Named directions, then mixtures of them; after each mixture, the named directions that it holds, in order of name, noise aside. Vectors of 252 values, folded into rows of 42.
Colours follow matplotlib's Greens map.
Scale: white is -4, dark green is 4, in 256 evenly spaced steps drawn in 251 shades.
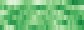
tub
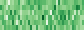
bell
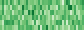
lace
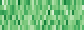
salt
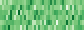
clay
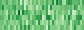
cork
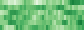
tub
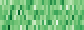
clay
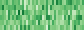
cork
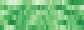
tub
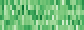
cork, lace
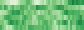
tub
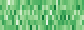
bell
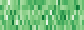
bell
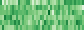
salt, tub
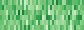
cork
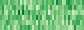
cork, lace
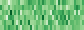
bell, clay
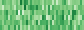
cork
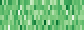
clay, salt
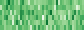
bell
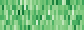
cork, lace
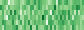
bell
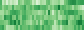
salt, tub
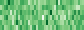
bell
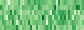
bell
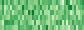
lace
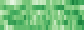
tub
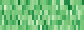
lace, salt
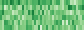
lace, tub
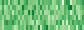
lace
